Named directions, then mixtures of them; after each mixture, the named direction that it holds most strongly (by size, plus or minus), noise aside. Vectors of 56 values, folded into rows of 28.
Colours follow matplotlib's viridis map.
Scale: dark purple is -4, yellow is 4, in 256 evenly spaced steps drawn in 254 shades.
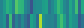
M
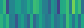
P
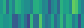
P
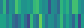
P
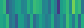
P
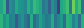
P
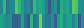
P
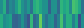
P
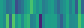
M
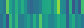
P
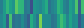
M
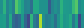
M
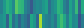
M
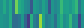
M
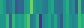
M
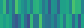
P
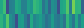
P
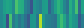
M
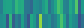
M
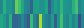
M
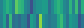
M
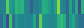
M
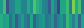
P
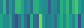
P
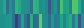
P
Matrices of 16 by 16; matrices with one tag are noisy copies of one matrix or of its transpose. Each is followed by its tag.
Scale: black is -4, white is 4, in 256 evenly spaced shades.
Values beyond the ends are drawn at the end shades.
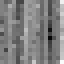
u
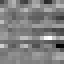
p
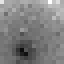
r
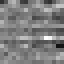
p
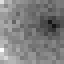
r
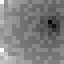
r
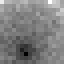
r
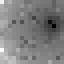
r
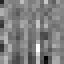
p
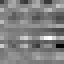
p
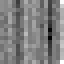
u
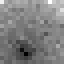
r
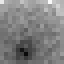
r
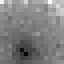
r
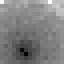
r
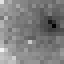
r
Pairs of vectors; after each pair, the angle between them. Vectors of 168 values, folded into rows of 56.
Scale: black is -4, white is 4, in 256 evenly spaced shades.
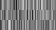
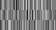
nearly parallel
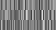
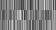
orthogonal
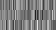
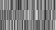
partly opposed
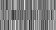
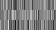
nearly opposite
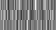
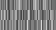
nearly parallel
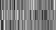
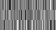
orthogonal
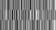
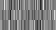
orthogonal
